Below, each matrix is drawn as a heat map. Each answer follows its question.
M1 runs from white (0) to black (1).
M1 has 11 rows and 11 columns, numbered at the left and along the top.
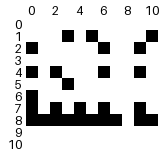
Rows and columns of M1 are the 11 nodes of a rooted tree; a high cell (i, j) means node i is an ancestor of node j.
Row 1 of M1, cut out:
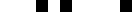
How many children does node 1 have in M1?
2
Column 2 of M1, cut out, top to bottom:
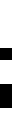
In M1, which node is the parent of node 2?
4
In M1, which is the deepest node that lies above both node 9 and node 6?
2
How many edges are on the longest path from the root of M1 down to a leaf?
5
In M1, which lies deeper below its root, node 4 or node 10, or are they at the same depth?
the same depth
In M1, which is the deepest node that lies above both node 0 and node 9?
2
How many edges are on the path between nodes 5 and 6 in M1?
6
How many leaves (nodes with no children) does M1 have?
4
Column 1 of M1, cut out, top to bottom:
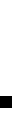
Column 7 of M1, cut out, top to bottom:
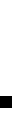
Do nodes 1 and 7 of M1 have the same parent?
yes
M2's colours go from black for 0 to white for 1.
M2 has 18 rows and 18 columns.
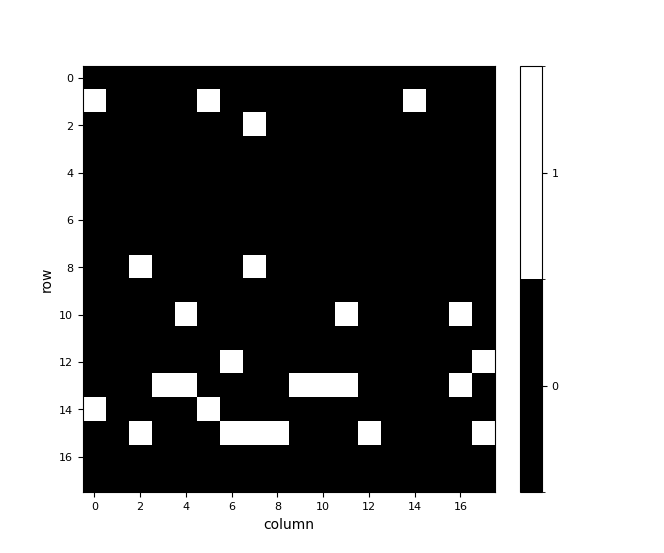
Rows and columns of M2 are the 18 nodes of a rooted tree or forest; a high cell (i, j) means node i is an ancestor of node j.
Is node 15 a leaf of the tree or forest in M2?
no
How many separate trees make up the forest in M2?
3
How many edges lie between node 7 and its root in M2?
3
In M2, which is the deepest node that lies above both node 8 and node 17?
15
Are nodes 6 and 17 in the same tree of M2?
yes
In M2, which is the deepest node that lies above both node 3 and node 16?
13
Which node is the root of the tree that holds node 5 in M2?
1
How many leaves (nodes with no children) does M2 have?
10
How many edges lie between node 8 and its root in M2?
1
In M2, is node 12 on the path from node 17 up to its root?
yes
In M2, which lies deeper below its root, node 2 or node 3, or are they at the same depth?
node 2
